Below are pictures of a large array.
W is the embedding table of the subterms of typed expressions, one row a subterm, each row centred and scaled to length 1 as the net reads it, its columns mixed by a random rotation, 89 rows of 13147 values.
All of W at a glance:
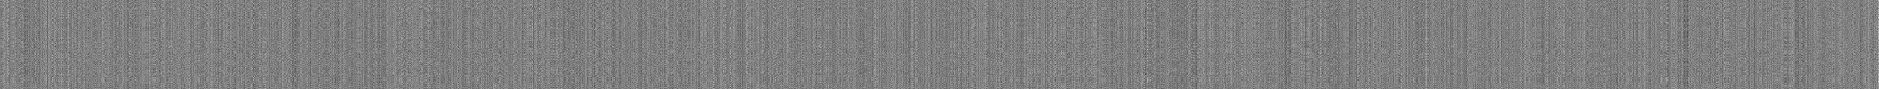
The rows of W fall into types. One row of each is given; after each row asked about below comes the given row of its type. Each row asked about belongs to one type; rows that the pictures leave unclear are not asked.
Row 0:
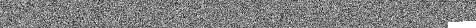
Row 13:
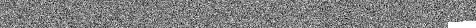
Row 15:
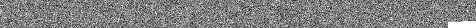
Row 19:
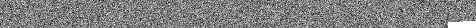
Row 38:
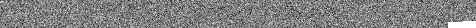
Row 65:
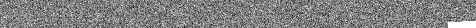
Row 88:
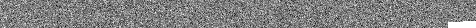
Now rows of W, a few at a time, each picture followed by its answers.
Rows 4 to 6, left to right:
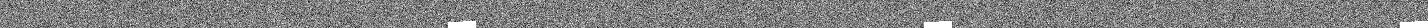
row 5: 15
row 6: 0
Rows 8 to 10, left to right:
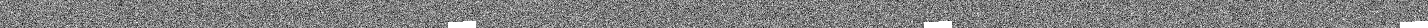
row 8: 38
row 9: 38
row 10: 15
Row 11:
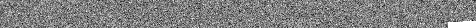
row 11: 38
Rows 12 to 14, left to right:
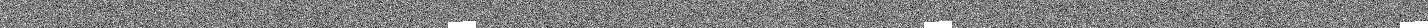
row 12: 88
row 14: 88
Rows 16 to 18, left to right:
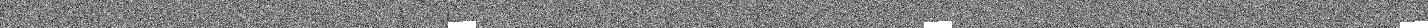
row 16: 19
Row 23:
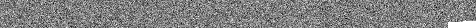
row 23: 13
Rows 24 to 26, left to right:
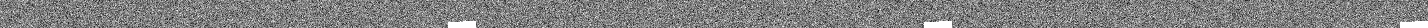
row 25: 19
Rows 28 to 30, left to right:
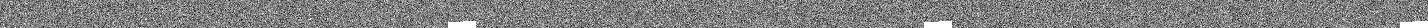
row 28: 88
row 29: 65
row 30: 15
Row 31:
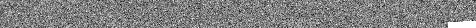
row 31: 38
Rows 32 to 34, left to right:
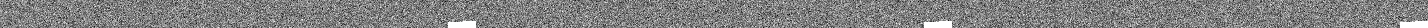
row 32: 0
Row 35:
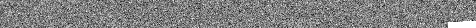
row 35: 38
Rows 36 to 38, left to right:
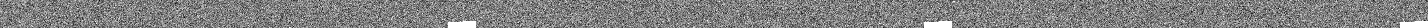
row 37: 38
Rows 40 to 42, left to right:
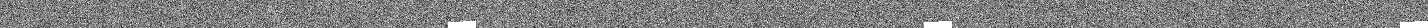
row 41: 0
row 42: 88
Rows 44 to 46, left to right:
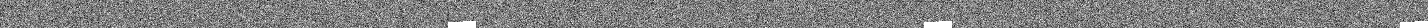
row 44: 19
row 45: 0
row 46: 0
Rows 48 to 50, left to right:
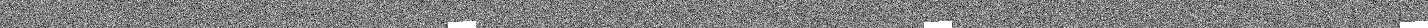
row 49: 65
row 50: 19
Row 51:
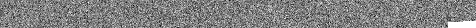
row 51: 65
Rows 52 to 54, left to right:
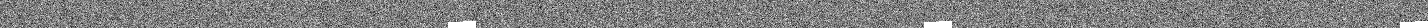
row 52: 13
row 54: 88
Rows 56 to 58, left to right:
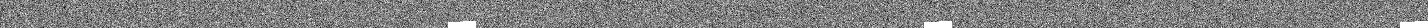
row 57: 88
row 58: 15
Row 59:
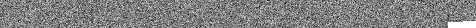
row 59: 19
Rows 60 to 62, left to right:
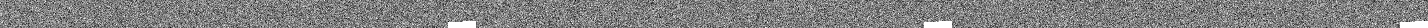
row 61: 0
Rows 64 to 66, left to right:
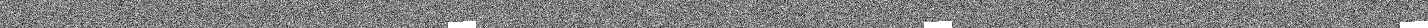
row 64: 38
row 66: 19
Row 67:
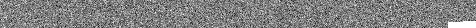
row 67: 88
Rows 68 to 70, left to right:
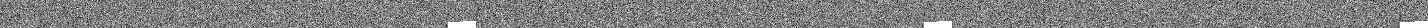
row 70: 19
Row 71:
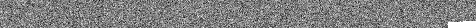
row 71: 19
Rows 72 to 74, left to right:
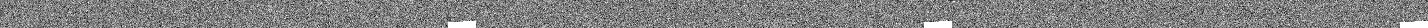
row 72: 65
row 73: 38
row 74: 38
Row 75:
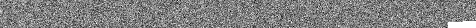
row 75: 0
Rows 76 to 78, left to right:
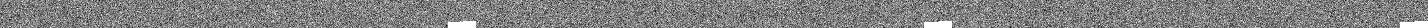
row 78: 0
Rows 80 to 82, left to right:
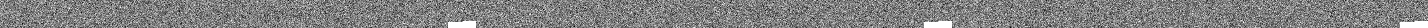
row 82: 0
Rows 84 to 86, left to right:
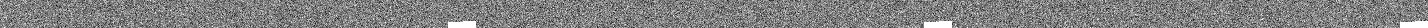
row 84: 88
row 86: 88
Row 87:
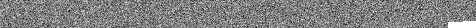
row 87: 15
